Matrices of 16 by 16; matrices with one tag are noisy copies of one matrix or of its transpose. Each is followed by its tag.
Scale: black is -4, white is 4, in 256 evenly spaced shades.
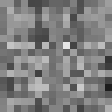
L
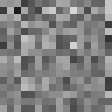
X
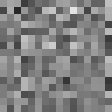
X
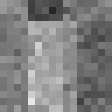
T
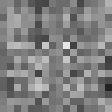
L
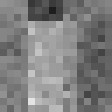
T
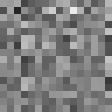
X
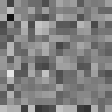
X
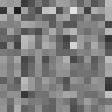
X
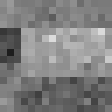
T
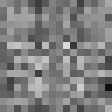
L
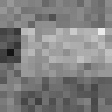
T
